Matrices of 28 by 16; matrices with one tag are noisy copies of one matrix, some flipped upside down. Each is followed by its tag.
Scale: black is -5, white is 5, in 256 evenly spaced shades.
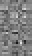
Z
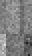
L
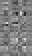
Z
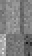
L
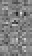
Z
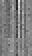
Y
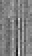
Y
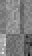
L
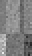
L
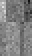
L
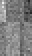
L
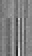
Y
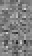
Z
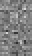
Z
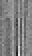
Y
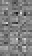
Z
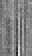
Y
